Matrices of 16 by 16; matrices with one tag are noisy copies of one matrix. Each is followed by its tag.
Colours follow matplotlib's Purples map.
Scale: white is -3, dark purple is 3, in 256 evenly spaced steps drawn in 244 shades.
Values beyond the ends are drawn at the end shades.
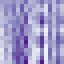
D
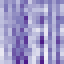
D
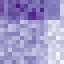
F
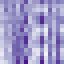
D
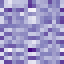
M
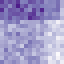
F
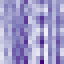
D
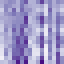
D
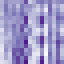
D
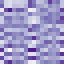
M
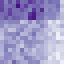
F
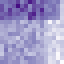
F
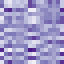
M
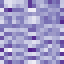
M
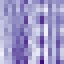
D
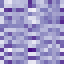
M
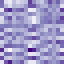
M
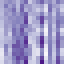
D
